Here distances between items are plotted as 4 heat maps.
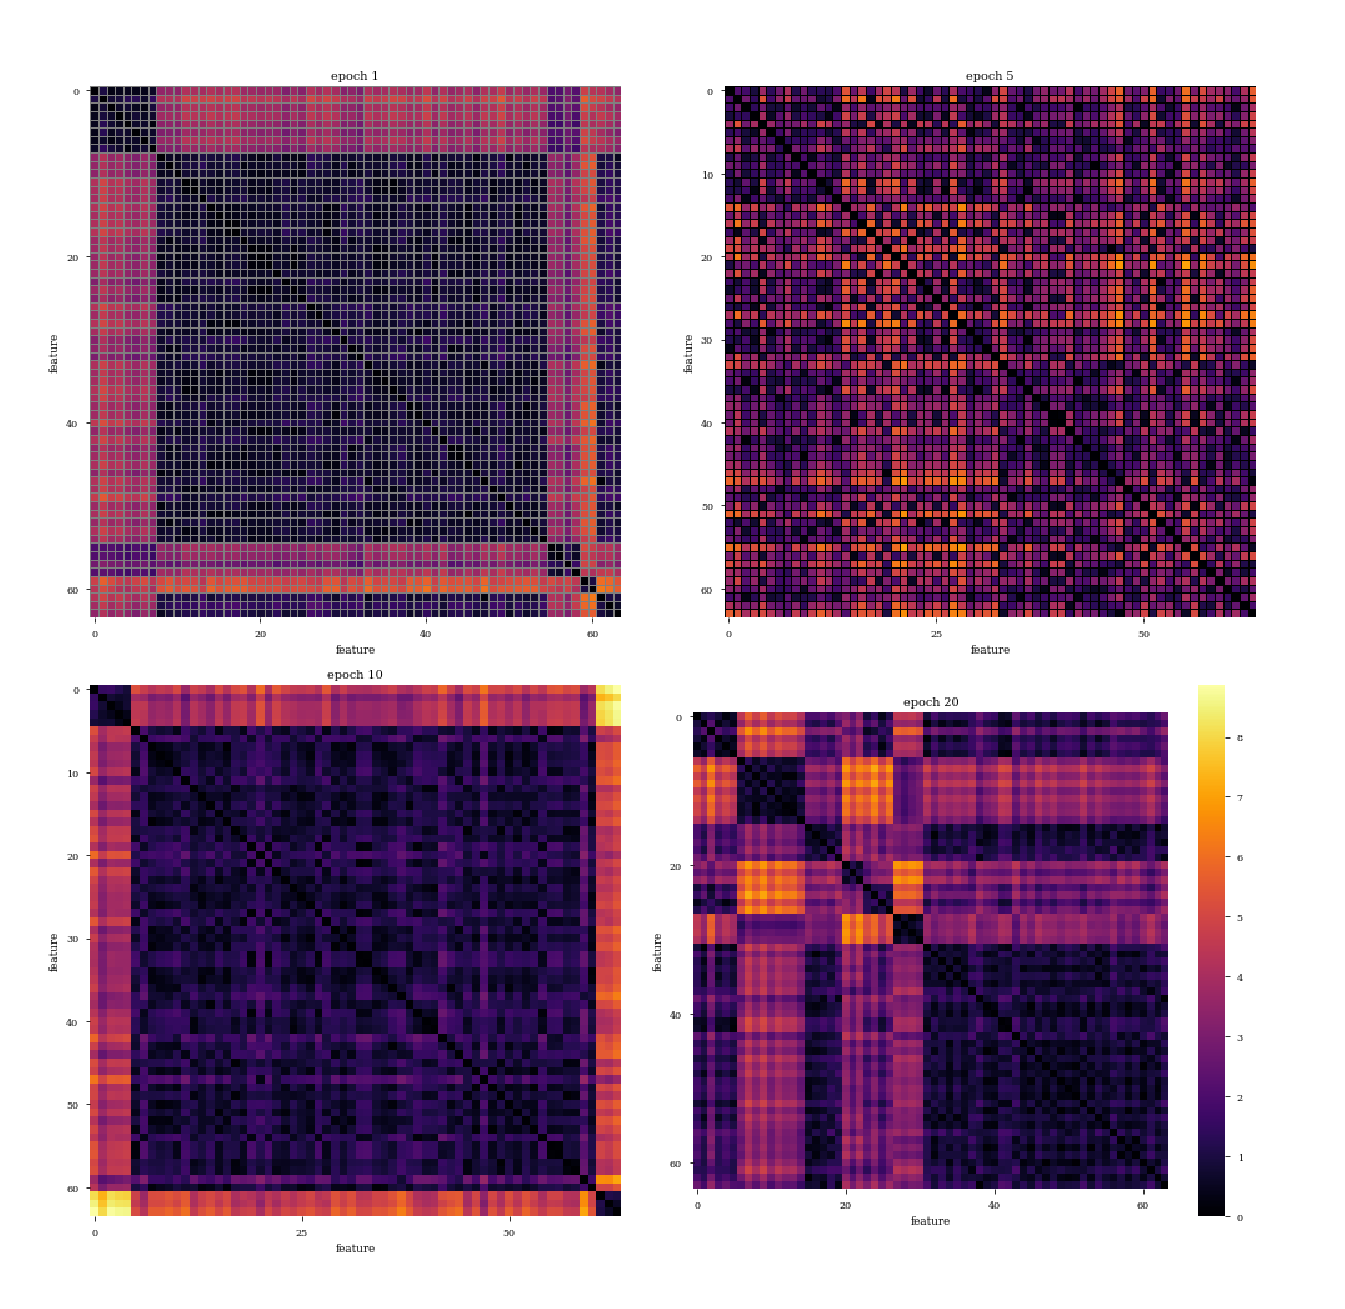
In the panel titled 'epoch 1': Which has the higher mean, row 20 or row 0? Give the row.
0
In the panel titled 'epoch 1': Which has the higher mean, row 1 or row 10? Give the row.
1
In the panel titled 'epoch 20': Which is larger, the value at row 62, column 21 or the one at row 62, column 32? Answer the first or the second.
the first
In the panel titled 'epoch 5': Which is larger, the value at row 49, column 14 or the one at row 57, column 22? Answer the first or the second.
the second
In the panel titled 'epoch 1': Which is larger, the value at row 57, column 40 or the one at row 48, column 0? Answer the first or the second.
the second
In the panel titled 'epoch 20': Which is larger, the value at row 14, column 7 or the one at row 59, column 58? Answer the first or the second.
the first
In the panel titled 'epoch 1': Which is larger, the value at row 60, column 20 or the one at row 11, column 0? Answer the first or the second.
the first
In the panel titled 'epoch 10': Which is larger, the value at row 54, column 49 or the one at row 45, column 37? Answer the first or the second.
the second
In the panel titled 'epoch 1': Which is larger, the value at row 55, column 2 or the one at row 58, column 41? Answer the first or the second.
the second
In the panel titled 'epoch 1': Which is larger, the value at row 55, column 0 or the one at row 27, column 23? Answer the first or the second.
the first
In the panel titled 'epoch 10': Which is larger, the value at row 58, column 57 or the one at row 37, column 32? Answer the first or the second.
the second
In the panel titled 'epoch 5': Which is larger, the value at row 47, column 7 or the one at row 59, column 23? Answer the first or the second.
the second
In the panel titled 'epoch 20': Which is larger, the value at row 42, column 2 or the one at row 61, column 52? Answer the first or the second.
the first
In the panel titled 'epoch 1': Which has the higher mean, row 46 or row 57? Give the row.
57
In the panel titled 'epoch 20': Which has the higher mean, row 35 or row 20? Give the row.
20
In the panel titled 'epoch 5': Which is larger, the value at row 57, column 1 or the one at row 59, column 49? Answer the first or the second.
the first
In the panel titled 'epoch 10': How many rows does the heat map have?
64
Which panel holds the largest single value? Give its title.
epoch 10
